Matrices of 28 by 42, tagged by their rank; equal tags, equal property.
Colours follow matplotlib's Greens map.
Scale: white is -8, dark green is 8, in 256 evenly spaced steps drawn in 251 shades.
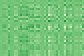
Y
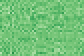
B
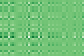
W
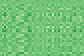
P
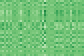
Y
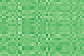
P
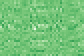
B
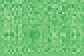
B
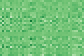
P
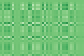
W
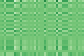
W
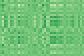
Y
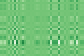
W
